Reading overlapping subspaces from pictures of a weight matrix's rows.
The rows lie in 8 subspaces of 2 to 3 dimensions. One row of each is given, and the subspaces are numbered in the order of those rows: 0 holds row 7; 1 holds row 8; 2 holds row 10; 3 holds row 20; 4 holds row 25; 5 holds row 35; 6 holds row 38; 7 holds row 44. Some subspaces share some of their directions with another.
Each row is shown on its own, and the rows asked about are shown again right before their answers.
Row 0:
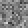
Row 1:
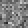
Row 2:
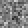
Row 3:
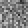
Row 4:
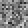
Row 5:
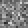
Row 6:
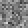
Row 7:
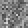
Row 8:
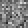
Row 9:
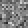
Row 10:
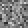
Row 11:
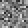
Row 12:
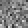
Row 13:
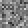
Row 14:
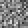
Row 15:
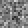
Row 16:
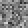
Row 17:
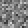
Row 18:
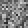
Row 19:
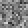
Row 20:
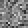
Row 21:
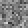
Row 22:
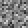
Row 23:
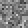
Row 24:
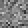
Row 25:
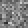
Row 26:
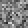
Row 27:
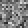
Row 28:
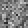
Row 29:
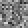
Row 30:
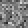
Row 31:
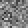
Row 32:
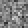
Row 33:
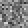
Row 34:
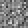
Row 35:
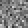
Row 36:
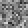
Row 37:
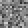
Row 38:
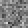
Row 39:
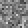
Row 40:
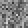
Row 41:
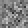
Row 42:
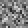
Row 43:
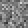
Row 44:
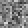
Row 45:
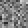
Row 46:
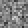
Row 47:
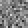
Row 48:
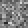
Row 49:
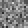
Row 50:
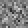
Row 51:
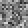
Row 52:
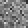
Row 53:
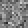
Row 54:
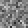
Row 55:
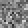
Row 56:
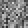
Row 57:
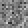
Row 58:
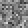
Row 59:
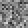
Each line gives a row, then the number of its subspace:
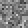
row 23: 4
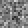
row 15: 7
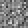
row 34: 1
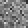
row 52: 1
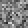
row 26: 5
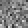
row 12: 5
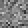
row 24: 3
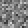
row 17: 3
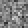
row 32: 7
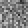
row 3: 1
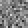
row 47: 5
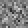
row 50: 2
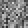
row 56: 0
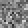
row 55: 5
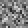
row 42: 2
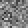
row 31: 0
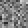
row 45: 1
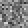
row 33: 2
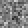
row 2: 7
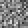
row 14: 1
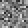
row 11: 0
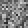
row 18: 0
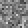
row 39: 4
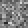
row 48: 4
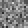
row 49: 0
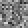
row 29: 2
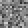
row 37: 5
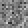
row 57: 1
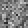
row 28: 0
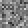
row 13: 7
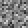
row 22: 3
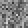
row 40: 0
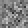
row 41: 2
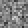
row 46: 7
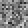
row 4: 1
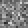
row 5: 4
